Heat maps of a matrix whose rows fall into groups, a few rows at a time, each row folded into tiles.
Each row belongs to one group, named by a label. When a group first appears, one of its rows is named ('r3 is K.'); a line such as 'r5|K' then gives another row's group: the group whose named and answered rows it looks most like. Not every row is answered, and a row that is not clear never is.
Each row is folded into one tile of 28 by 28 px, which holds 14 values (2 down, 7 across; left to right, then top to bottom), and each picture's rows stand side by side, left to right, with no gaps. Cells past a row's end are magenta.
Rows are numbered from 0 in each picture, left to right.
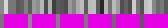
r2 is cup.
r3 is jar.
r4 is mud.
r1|jar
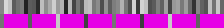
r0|jar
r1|cup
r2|mud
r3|mud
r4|jar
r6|jar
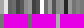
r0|mud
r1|cup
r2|mud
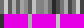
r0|mud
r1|jar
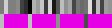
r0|jar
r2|jar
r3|mud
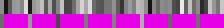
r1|jar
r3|mud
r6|cup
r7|cup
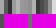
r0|cup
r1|mud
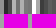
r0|cup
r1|jar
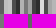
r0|jar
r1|cup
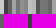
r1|mud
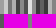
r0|mud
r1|mud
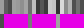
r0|cup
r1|mud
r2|jar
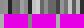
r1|jar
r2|jar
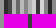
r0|cup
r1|mud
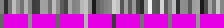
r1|cup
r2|cup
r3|mud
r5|jar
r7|cup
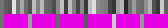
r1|jar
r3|jar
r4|jar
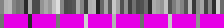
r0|jar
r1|cup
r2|mud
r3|jar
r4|mud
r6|jar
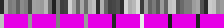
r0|jar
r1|jar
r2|cup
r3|jar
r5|jar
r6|mud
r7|cup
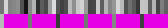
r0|jar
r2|cup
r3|cup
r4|jar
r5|mud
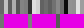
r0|mud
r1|jar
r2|cup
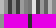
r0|mud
